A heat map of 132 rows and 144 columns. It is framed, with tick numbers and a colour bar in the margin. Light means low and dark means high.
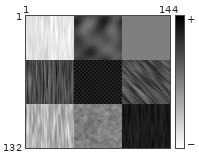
It is made of 3 by 3 panels. Panel 1,1: very low, streaked downward, faint in contrast. Panel 1,2: high, smooth. Panel 1,3: middling, flat. Panel 2,1: high, streaked downward. Panel 2,2: very high, checkered, faint in contrast. Panel 2,3: high, slanting down to the right. Panel 3,1: low, streaked downward. Panel 3,2: middling, blotchy, faint in contrast. Panel 3,3: very high, streaked downward, faint in contrast.
